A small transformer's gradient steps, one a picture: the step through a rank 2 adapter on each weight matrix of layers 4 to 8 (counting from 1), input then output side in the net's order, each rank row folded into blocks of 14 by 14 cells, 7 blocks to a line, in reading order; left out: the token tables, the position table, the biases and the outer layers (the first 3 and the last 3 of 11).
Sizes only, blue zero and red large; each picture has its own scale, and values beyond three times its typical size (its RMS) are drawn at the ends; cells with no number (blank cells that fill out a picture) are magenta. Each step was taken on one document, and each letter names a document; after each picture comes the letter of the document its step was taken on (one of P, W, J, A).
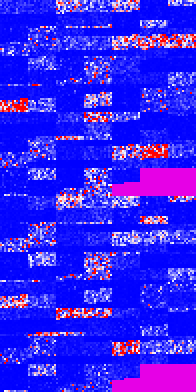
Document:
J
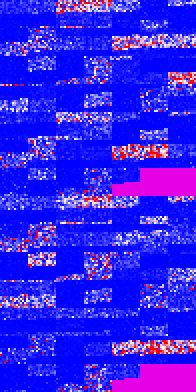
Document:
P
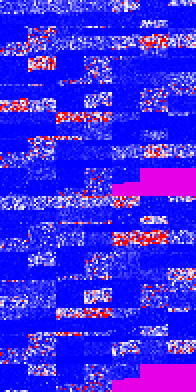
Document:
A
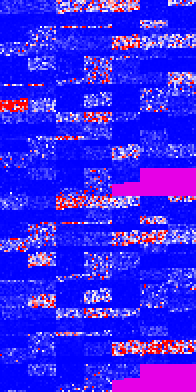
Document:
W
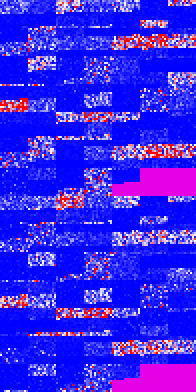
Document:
J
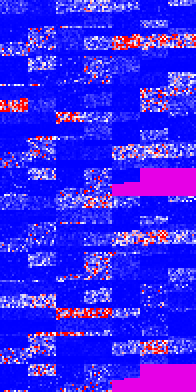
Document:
J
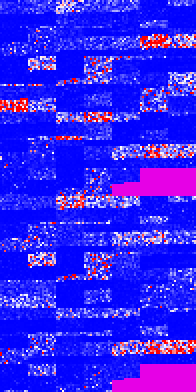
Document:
P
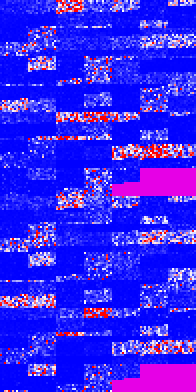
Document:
W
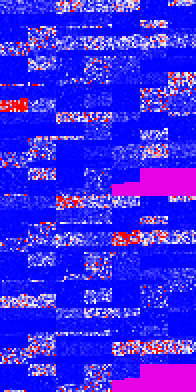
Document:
J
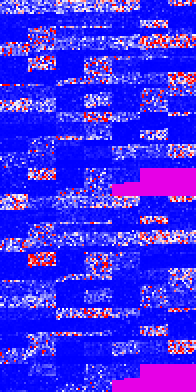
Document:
A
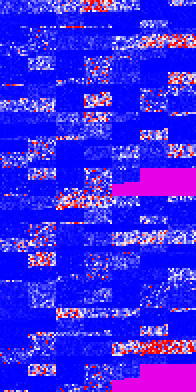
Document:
W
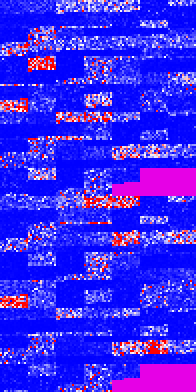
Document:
A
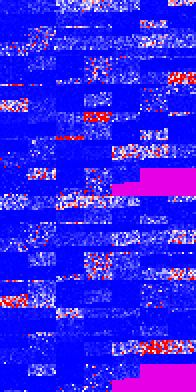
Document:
W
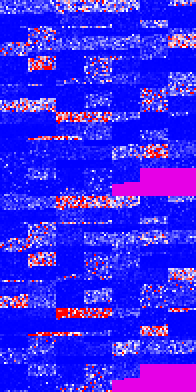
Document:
A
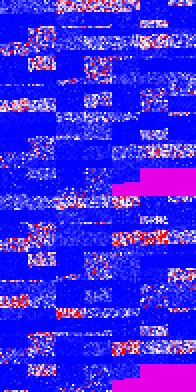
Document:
A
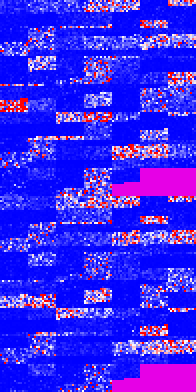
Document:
J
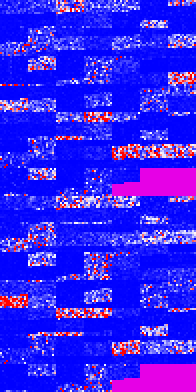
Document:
P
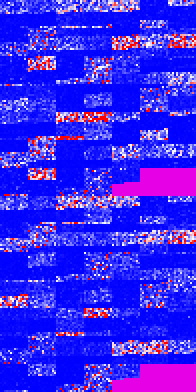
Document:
W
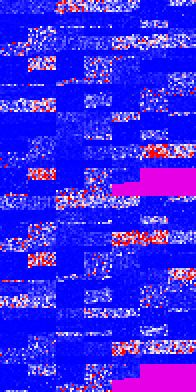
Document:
A
